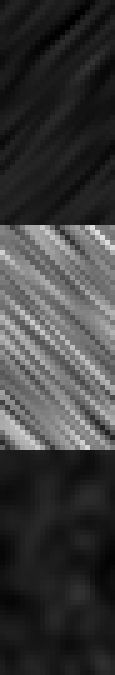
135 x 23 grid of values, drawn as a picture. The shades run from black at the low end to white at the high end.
It is made of 3 by 1 panels. Panel 1,1: very low, slanting up to the right, faint in contrast. Panel 2,1: middling, slanting down to the right, strong in contrast. Panel 3,1: very low, blotchy, faint in contrast.
